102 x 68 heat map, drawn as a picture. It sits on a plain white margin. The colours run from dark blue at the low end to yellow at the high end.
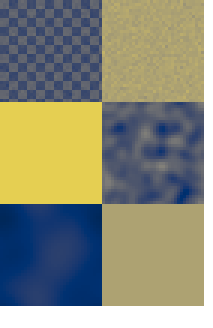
The table splits into 3 rows of 2 panels. Panel 1,1: low, checkered. Panel 1,2: high, fine-grained, faint in contrast. Panel 2,1: very high, flat. Panel 2,2: low, blotchy. Panel 3,1: very low, smooth, faint in contrast. Panel 3,2: high, flat.
